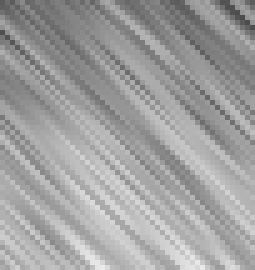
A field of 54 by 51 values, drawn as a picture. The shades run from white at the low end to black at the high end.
Slope: up to the top. Odd rows or columns: none. Grain: diagonal, down to the right.
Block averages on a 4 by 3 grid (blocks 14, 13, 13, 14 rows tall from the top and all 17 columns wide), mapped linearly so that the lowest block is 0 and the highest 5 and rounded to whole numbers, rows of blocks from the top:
545 / 333 / 212 / 101
